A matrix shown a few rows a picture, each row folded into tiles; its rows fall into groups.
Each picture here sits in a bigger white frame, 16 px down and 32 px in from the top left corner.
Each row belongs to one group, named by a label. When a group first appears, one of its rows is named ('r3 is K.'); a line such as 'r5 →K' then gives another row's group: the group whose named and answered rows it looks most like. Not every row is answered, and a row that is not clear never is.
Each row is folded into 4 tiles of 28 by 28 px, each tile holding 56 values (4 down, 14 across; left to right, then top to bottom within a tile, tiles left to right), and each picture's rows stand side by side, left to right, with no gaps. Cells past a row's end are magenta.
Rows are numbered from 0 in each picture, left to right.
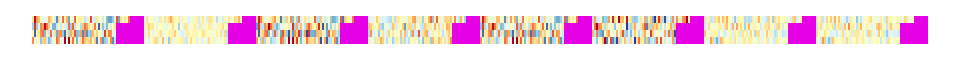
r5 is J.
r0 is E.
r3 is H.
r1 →J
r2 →E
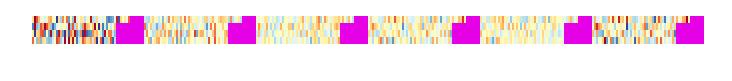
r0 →E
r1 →H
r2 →H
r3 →J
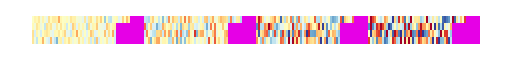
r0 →J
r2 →E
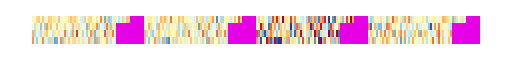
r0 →J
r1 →J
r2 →J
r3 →H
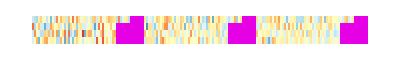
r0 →H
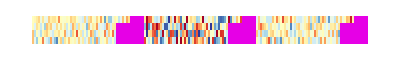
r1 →E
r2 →J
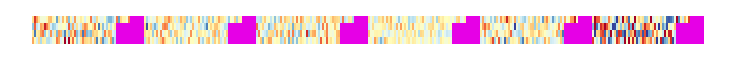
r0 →E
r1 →H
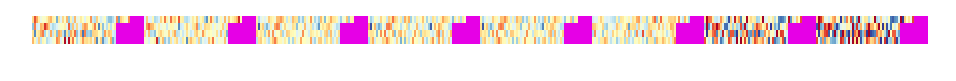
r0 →E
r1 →J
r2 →H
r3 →H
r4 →H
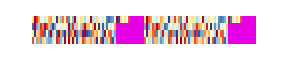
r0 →E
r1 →E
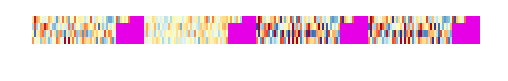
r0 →E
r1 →H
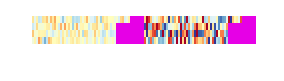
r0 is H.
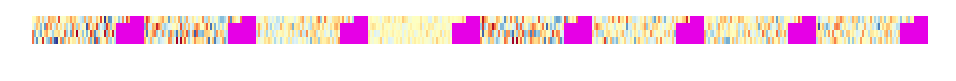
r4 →E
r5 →J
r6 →J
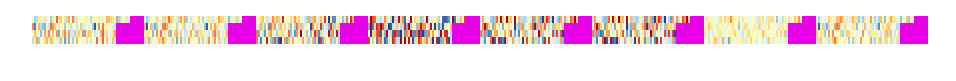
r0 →H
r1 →H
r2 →J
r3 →E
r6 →J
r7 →H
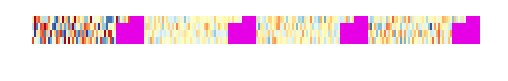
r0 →E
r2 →H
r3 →H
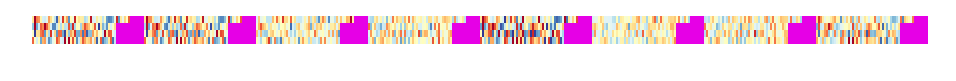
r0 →E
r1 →E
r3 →H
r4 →E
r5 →H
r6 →H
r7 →E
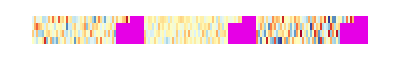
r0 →J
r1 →J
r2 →J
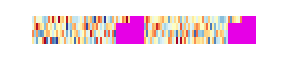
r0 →J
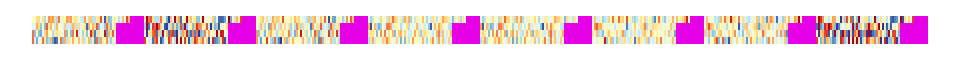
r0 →J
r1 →E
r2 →J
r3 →H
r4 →H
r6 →J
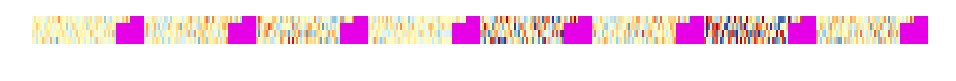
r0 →J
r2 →E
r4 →J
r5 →H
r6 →E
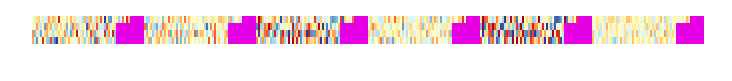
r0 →J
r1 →H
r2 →E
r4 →E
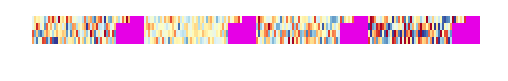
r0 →J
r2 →E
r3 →E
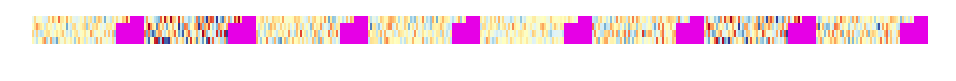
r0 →J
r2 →J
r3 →H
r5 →H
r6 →J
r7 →H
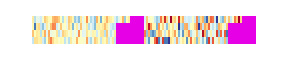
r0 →H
